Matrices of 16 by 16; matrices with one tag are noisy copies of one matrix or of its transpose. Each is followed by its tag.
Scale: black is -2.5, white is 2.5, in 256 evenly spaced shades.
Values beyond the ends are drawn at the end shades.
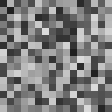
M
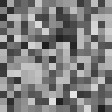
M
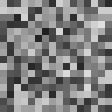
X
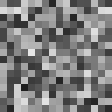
X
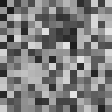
M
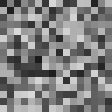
M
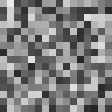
X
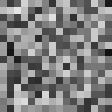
X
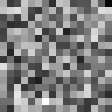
X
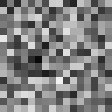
M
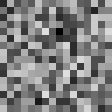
M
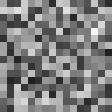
X
